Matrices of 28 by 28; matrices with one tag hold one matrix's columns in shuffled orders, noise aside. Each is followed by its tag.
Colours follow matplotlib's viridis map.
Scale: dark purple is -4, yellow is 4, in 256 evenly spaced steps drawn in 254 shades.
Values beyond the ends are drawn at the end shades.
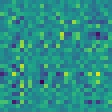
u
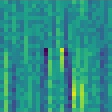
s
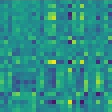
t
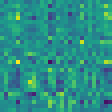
t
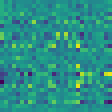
u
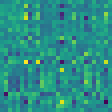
t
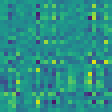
t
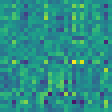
t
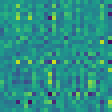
t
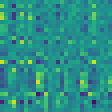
t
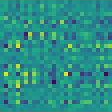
u
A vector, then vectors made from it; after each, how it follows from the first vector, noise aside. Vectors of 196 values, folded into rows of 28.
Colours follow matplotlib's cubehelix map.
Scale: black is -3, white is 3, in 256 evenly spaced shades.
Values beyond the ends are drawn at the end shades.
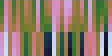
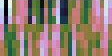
reversed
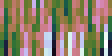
negated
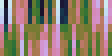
reversed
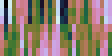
reversed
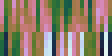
negated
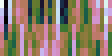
reversed
